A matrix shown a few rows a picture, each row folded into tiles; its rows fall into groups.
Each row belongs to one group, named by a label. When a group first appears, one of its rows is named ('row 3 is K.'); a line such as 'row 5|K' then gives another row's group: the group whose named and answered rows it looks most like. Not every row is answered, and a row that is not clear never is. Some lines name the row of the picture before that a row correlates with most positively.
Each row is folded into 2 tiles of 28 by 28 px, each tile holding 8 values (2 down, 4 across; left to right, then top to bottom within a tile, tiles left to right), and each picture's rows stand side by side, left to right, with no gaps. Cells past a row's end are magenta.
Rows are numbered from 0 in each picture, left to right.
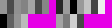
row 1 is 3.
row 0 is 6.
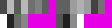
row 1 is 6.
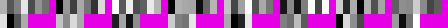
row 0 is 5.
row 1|3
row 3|3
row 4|5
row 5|3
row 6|6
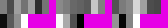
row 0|6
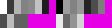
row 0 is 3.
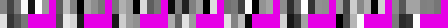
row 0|5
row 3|3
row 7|5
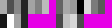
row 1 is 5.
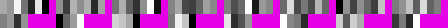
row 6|3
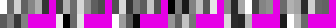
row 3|3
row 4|5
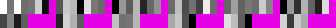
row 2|3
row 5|3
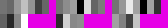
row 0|6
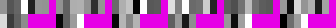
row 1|6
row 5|6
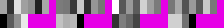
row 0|6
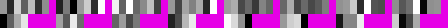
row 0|6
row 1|3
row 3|6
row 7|5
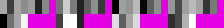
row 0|6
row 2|3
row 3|6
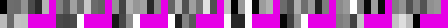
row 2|6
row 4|5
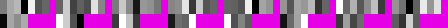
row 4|5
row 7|3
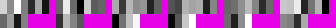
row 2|6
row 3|6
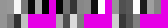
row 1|3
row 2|5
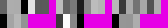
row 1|6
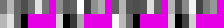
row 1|5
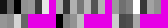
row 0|3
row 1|6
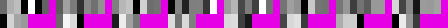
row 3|3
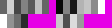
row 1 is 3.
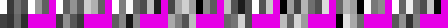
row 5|3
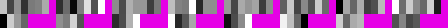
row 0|6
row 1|3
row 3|5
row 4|6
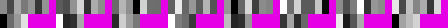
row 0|6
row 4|5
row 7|6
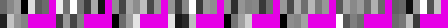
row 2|6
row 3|5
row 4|6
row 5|6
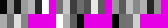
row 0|3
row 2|6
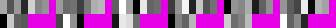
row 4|3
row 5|5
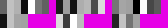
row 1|3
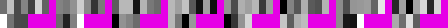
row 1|6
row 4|6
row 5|3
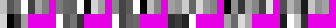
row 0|5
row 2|5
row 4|3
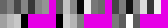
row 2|3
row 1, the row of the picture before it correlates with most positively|5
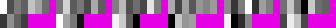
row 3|6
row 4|5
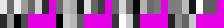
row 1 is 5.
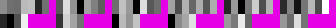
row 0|6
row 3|6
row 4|3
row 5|3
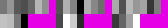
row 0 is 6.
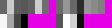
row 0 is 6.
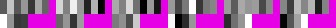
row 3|5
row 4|6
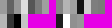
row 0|5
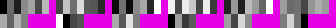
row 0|3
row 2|3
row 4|3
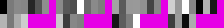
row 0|3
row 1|5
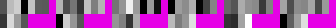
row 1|6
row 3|3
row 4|6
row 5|6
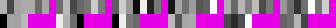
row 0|6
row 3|3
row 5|3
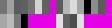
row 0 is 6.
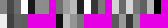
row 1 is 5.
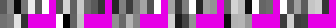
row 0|3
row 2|3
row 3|5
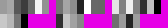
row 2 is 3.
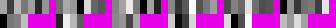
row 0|6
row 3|5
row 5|3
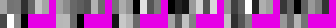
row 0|6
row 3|3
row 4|5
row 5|3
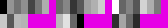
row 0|3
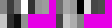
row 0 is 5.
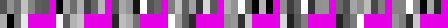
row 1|3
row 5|5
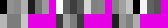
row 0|3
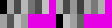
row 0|3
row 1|6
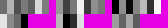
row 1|5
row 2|3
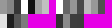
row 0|5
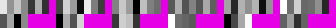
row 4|6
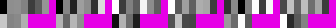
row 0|3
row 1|3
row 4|3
